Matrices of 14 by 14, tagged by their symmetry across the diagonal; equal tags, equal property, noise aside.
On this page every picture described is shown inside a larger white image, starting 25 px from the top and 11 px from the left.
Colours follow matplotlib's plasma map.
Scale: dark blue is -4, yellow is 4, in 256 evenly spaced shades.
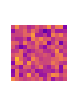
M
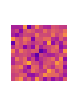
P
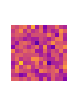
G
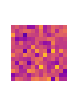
G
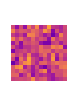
M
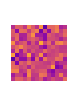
P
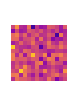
M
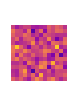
M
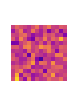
G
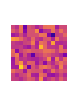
M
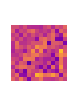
P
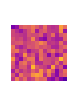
G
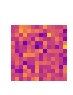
G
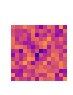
P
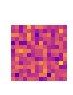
M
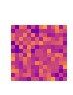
P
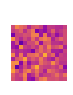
G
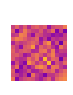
P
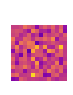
P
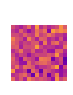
G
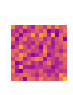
P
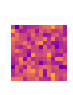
M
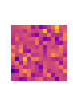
M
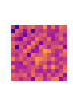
P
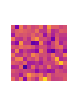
G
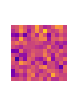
M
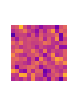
M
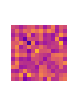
P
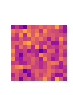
G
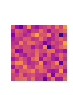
G
